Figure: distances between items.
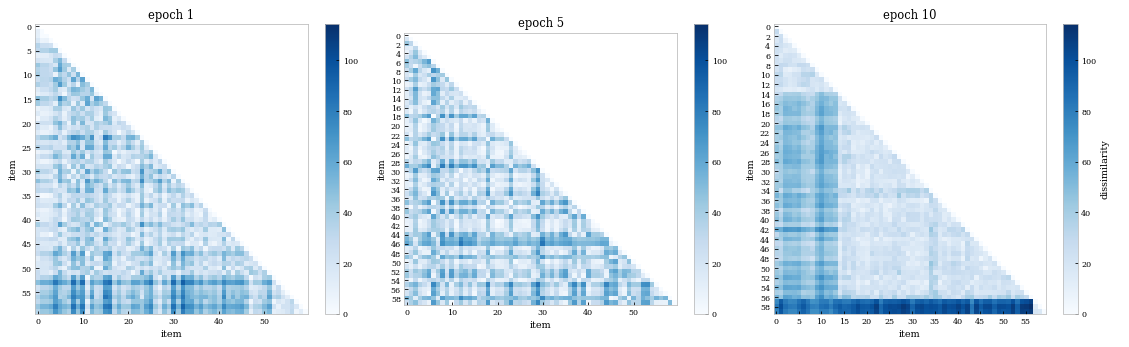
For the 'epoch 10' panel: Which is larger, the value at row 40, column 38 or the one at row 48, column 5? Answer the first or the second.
the second
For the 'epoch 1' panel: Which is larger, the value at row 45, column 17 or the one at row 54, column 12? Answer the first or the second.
the second
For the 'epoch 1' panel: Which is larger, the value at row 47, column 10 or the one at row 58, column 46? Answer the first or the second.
the first
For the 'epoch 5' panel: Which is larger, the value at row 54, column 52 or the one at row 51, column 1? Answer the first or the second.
the first
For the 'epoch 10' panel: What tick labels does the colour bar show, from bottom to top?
0, 20, 40, 60, 80, 100
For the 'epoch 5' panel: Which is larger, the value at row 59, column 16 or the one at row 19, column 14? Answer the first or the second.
the first
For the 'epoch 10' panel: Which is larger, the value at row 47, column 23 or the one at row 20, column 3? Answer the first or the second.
the second
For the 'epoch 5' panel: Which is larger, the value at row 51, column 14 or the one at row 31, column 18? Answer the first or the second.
the second
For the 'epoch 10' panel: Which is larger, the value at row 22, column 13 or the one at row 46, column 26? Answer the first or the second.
the first
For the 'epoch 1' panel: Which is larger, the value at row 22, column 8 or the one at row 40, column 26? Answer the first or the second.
the first
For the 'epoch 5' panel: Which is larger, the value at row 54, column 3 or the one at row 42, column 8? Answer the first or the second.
the second
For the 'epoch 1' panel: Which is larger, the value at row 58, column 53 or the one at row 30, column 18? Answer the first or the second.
the second
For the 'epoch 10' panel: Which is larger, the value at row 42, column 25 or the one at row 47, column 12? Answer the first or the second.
the second
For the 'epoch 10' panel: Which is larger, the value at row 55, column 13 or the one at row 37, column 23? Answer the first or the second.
the first
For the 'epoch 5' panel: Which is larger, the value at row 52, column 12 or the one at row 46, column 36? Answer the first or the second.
the second
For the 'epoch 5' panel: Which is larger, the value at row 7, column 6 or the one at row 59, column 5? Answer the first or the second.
the first
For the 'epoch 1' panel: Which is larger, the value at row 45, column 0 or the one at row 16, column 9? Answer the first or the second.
the second
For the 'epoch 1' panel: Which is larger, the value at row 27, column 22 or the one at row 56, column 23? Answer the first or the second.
the first
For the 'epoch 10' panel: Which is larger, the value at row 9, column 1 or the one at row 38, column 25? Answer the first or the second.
the first
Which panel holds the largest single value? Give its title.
epoch 10
